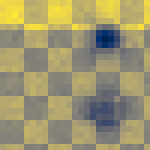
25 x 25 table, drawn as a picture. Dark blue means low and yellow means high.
A horizontal seam about 20% of the way down splits the table, and the top part is higher. There are two dips. The ninth with the highest average is the top left.
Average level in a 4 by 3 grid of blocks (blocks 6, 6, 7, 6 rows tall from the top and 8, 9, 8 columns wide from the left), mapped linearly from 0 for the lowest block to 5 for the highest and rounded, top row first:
544 | 210 | 210 | 211
